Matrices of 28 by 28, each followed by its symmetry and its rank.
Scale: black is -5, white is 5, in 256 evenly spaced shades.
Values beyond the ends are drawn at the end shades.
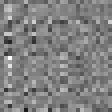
neither, rank three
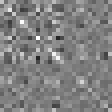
symmetric, rank five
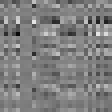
neither, rank two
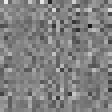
neither, rank five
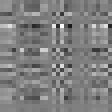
neither, rank two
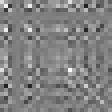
symmetric, rank three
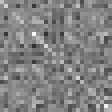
symmetric, rank five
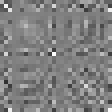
symmetric, rank three
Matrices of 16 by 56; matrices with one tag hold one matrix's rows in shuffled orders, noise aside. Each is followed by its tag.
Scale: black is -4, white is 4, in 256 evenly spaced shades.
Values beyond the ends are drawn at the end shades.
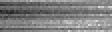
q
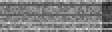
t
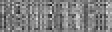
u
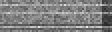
t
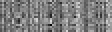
u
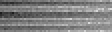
q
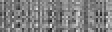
u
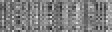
u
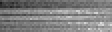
q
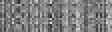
u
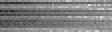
q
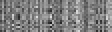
u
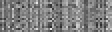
u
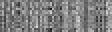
u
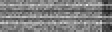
t
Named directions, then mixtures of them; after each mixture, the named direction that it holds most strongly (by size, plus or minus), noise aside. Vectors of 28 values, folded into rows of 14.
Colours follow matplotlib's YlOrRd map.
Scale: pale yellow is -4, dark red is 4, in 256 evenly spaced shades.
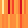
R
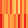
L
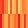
L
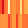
R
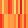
L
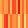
L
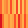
L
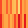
L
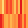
L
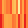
L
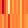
R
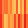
L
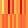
R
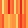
R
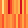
R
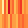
R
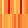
R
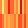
R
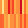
R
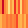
R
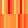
R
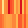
R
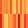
L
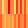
R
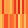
L
